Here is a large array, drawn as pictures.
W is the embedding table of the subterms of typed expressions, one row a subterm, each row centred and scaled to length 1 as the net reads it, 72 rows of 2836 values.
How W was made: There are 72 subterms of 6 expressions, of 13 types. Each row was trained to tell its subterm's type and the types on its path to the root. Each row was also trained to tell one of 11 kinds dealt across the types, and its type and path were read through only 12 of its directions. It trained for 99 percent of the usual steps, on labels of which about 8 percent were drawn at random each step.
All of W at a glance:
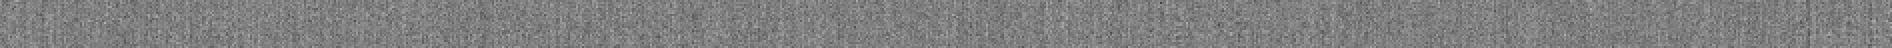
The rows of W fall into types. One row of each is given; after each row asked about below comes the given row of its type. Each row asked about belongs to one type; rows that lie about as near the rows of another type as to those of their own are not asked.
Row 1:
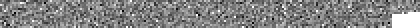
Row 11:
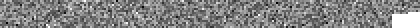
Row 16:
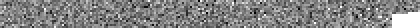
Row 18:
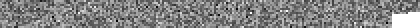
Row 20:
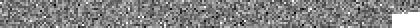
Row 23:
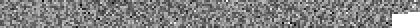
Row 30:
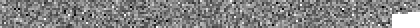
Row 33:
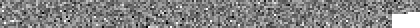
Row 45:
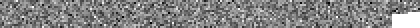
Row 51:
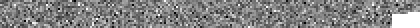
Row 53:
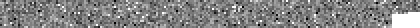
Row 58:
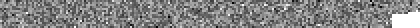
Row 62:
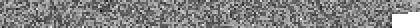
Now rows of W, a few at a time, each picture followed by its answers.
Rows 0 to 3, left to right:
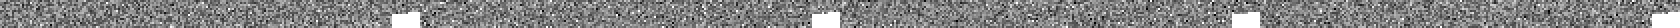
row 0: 30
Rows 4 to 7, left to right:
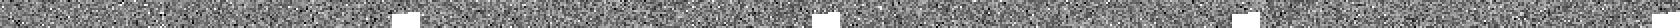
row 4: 20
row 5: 16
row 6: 62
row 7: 18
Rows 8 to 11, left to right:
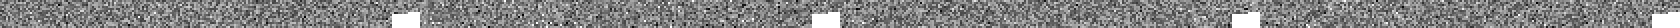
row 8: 51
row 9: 18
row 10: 62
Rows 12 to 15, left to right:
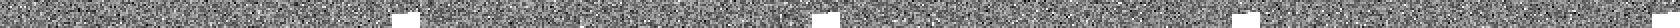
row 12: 30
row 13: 18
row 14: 51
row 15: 45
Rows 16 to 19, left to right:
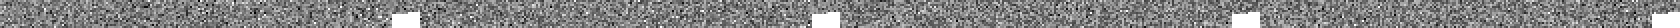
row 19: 16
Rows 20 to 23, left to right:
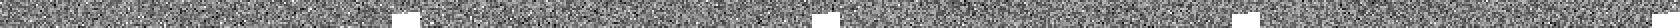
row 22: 23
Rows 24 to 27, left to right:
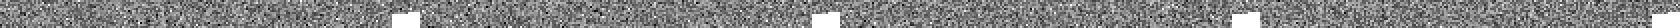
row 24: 11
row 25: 30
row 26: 16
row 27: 16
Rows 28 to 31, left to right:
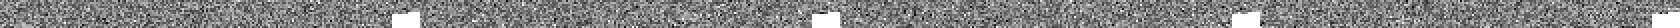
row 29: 58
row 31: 23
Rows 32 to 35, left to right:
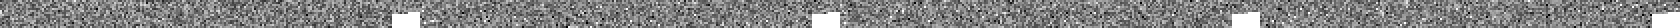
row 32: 1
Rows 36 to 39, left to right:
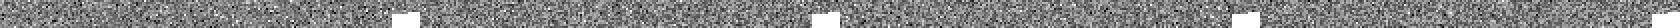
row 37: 20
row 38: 45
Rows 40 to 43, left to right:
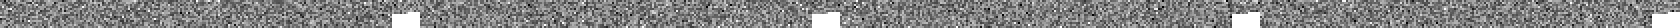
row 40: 1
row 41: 33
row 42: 45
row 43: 33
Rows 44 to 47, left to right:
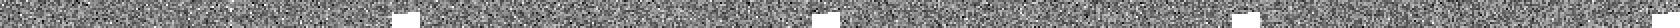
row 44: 20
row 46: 16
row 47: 58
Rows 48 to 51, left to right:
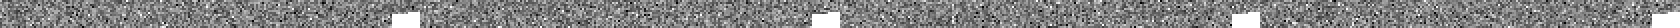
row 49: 62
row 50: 30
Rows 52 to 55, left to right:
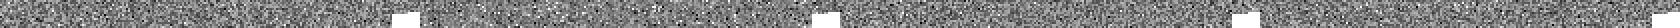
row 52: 33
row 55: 51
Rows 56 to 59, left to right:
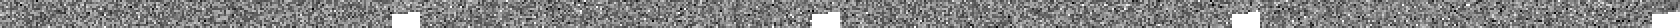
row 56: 58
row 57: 62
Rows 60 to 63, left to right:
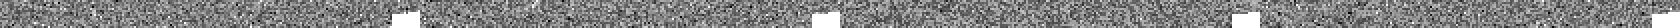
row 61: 11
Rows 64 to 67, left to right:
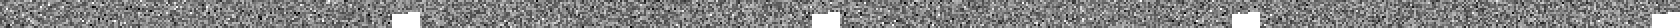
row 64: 1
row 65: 58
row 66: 11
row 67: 20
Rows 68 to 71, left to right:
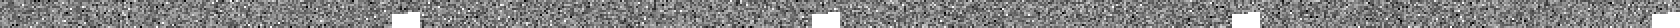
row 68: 18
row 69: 20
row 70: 1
